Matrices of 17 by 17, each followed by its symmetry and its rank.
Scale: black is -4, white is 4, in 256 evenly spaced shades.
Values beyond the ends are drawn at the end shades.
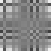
symmetric, rank one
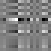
neither, rank one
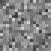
symmetric, full rank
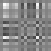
symmetric, rank one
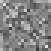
symmetric, full rank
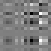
neither, rank one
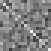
symmetric, full rank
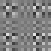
symmetric, rank one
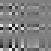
neither, rank one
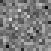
symmetric, full rank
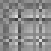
symmetric, rank two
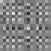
symmetric, rank two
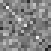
symmetric, full rank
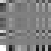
neither, rank one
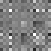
symmetric, rank two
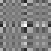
symmetric, rank one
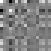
symmetric, rank two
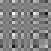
symmetric, rank one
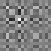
symmetric, rank two
